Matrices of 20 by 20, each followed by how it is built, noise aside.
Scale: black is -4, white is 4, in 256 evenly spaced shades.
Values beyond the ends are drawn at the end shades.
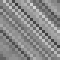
Toeplitz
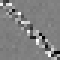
banded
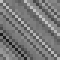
Toeplitz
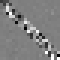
banded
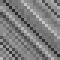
Toeplitz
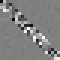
banded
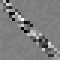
banded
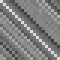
Toeplitz
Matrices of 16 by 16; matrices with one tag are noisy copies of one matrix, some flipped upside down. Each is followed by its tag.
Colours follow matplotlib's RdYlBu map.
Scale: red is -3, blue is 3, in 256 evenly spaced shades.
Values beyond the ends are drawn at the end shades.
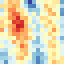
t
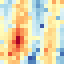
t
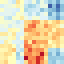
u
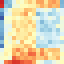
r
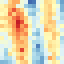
t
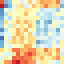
r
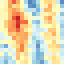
t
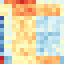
r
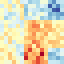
u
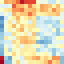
r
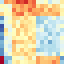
r
